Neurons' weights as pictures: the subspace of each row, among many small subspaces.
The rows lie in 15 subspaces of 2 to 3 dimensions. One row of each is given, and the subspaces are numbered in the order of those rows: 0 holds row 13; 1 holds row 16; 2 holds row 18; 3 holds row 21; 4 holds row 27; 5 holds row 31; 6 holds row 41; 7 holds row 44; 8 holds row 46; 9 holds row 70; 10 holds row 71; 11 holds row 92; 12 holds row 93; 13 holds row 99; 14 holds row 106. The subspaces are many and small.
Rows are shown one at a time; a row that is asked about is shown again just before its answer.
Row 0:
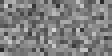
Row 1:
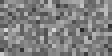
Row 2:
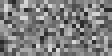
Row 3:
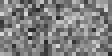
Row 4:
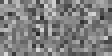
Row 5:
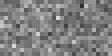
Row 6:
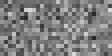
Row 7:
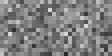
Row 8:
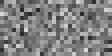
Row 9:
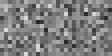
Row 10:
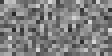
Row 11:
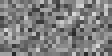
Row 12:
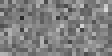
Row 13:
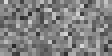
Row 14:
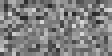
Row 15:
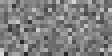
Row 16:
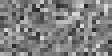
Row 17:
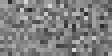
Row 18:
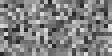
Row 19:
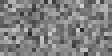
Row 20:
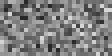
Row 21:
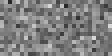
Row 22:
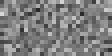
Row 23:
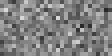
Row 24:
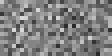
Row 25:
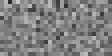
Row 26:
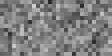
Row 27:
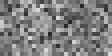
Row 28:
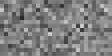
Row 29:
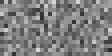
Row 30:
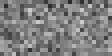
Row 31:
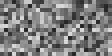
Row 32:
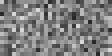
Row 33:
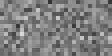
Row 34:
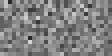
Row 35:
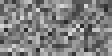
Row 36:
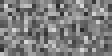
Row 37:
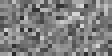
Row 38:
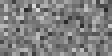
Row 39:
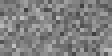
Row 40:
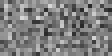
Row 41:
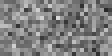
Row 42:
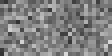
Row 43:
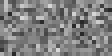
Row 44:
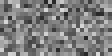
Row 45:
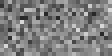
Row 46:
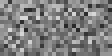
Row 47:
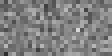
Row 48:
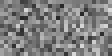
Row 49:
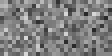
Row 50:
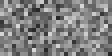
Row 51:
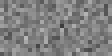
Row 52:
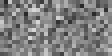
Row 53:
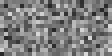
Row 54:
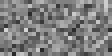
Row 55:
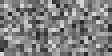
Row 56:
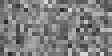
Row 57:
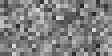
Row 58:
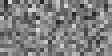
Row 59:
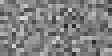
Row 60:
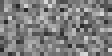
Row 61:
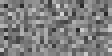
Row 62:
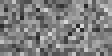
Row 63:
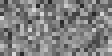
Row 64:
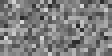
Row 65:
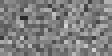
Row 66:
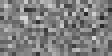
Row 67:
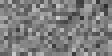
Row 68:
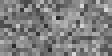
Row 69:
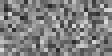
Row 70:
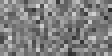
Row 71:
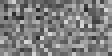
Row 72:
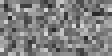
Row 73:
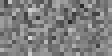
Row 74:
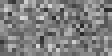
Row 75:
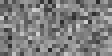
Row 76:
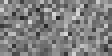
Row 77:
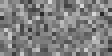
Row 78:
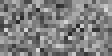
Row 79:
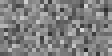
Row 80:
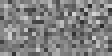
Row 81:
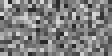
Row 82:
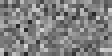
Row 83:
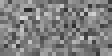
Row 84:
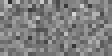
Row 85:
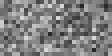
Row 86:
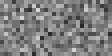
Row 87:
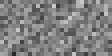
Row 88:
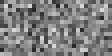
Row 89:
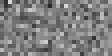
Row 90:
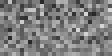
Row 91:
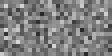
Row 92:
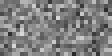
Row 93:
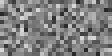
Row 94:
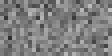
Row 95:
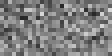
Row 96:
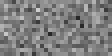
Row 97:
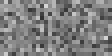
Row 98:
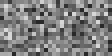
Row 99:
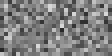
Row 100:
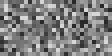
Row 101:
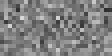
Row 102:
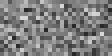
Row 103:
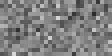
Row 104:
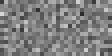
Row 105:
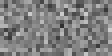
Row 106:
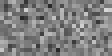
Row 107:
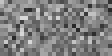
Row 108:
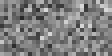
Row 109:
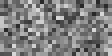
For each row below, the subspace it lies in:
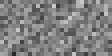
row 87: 10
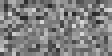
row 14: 14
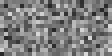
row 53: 2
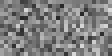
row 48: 11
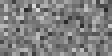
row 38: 10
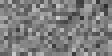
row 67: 10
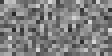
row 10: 9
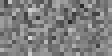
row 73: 4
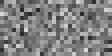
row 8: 12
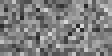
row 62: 5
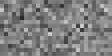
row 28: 5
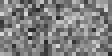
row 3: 4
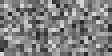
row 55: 2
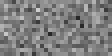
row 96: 10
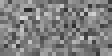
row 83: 8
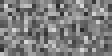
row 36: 7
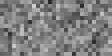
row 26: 11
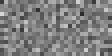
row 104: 12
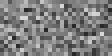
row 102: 11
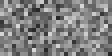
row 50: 4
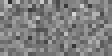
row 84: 3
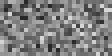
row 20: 14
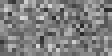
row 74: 14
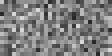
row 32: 9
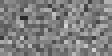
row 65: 0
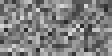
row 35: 5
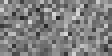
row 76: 0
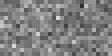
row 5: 6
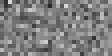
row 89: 3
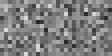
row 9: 0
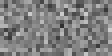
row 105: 13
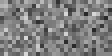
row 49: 0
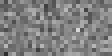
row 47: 12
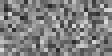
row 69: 13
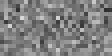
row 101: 13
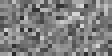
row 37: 1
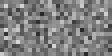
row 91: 2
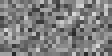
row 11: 1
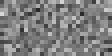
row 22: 12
